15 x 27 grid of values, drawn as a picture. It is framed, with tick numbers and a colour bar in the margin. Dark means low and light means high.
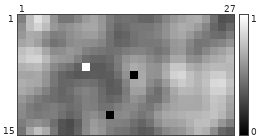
The top middle is the smoothest part. There are no regular stripes. No single row or column stands out from its neighbours. Three lone cells stand out: one far higher and two far lower than their neighbours.
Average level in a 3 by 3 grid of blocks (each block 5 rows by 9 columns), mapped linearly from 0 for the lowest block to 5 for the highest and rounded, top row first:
3 0 1 / 2 0 5 / 0 0 4
